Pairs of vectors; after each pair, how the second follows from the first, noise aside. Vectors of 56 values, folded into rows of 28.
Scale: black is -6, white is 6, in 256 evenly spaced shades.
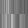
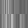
copied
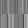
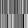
scaled up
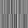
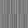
shrunk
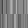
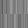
shrunk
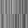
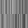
copied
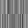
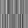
copied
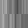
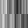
scaled up
